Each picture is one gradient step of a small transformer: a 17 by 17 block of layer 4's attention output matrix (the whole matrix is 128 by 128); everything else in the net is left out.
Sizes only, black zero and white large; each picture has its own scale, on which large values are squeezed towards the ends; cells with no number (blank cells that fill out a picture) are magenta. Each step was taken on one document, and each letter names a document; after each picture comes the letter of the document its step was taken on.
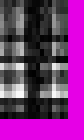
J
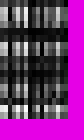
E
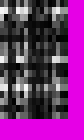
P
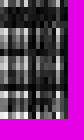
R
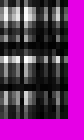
P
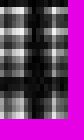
J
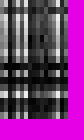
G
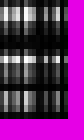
P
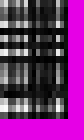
R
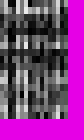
G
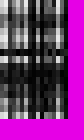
R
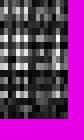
G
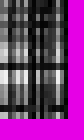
R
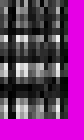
G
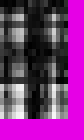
J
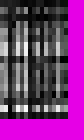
E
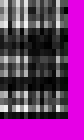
E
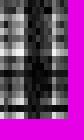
J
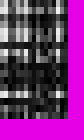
R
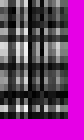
E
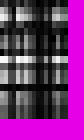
P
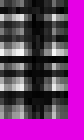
J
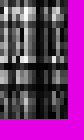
P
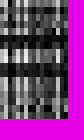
G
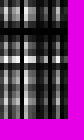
P
